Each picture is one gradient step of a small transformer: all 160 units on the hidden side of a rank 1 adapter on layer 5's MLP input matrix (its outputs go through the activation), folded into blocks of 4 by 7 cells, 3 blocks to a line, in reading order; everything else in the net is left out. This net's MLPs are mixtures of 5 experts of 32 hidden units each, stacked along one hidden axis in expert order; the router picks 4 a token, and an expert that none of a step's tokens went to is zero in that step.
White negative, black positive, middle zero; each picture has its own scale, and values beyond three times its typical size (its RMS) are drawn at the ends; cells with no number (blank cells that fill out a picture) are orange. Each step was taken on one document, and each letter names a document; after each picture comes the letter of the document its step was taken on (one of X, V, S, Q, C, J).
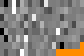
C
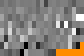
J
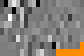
C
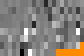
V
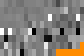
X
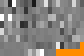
C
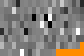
X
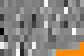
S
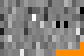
J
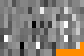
S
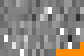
X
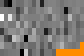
C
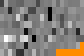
V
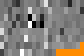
X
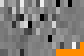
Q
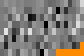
S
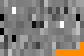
S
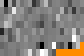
C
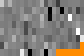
V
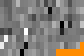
V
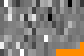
V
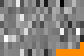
V
